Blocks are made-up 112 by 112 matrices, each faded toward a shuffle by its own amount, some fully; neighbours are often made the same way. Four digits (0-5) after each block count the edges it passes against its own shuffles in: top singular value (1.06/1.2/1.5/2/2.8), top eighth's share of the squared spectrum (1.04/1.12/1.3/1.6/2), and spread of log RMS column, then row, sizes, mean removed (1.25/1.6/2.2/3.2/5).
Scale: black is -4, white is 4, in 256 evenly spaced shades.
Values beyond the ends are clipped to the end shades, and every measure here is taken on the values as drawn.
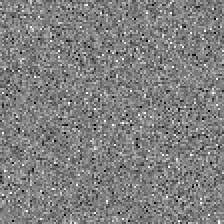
0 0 0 0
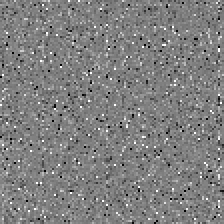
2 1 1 0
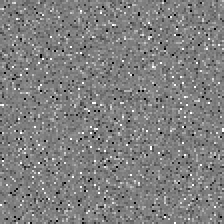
0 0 0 0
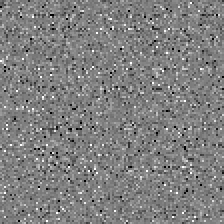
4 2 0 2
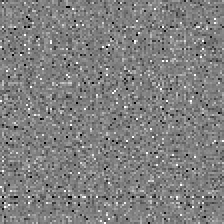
4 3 1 2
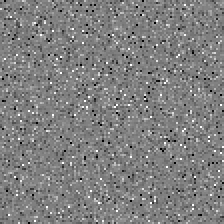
0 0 0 0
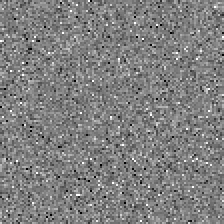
0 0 0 0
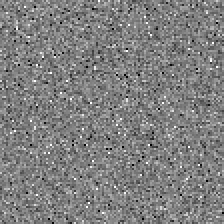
0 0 0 0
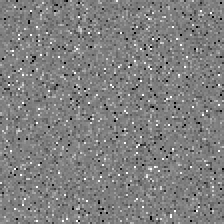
1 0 0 0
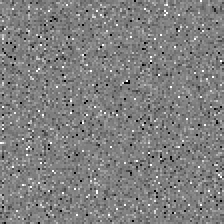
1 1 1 0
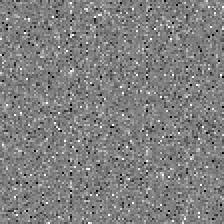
1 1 1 0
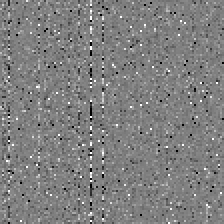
3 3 2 0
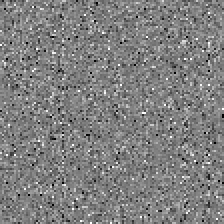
1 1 2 0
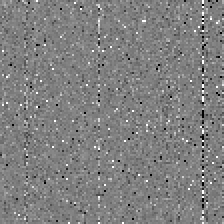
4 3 2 0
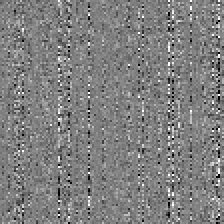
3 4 4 0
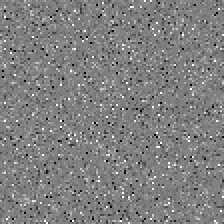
2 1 0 0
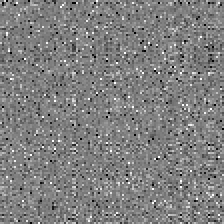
4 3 1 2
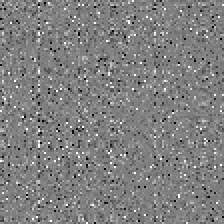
4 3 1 1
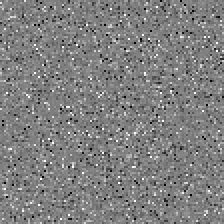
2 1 0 0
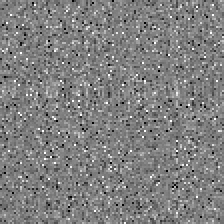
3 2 1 0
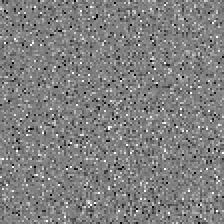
3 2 0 0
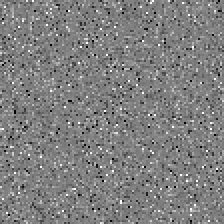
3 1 0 0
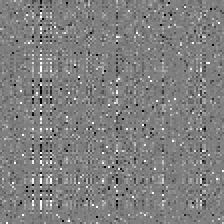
5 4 3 2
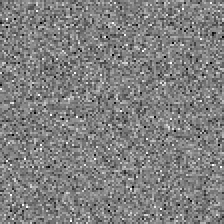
0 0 0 1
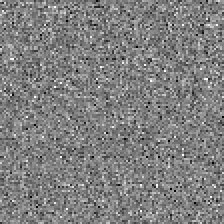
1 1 0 2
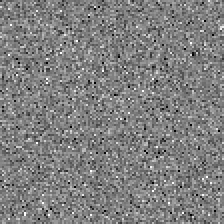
0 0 0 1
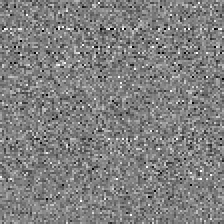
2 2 0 3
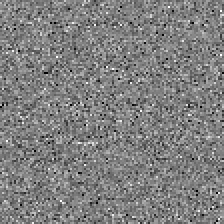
0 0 0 2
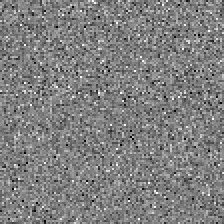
0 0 0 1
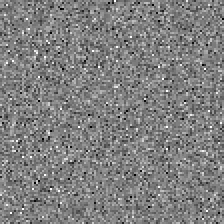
0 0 0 1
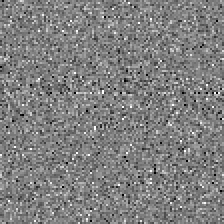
1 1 0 2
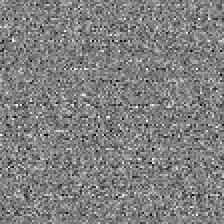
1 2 0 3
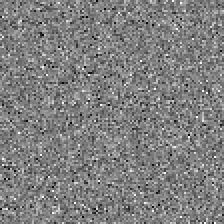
0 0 0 1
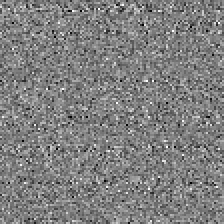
1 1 0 3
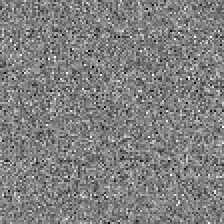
0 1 0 2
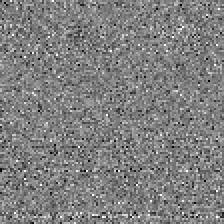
1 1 0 3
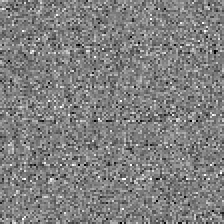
1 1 0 3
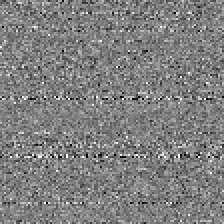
2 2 0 4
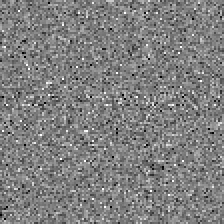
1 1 0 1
